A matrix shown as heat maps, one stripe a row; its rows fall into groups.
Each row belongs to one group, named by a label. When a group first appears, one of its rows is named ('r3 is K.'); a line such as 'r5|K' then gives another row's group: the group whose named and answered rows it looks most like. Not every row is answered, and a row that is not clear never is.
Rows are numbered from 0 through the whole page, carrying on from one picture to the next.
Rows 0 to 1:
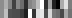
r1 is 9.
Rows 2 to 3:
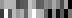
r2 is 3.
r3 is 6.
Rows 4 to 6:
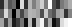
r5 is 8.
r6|9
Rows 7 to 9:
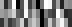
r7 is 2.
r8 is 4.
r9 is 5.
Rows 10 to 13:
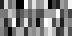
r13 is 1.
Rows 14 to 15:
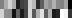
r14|3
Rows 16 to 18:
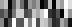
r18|2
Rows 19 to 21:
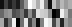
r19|6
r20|9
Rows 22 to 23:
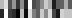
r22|9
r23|9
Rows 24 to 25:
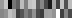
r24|6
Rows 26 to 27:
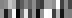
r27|2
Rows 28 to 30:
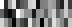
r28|3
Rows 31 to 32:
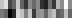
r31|5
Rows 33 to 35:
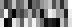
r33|2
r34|8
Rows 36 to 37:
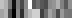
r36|8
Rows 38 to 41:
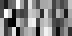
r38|1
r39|8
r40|1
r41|2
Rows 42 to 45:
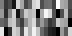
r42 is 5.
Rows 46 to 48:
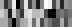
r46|2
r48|8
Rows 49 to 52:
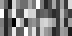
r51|1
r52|2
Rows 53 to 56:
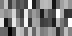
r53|9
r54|4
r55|4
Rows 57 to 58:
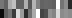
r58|5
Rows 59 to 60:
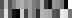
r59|6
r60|9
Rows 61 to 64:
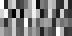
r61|3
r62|8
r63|2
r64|4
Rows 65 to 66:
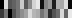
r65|5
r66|6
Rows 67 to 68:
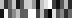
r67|2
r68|6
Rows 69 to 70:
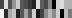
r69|5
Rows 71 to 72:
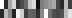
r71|3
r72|1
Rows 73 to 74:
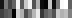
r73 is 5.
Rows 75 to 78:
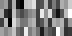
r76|2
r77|6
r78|4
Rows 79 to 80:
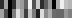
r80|1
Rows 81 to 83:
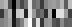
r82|5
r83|8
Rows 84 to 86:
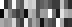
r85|9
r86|4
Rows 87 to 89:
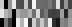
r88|8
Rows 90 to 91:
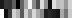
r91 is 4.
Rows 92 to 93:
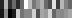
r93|1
